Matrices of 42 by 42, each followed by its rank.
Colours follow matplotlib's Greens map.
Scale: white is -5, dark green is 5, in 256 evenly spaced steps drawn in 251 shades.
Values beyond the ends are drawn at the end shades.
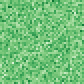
full rank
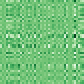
two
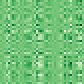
two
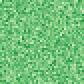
full rank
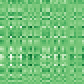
two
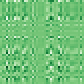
two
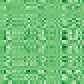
three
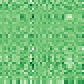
three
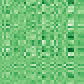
three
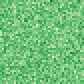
full rank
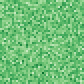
full rank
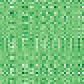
three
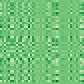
two
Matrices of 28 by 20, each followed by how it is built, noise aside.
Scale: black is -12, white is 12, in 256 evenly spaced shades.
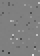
sparse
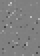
sparse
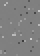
sparse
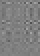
low rank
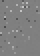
sparse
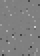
sparse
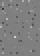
sparse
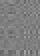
low rank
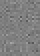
low rank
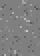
sparse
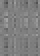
low rank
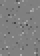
sparse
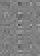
low rank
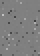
sparse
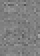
low rank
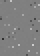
sparse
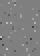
sparse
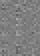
low rank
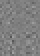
low rank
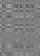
low rank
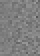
low rank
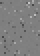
sparse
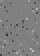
sparse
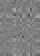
low rank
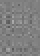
low rank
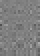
low rank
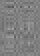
low rank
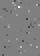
sparse
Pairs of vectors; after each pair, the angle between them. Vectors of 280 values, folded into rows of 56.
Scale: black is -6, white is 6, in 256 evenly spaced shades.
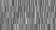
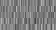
partly opposed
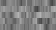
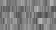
nearly opposite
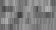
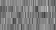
partly aligned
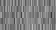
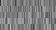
orthogonal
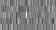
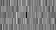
nearly opposite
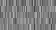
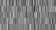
nearly parallel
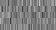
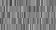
partly opposed
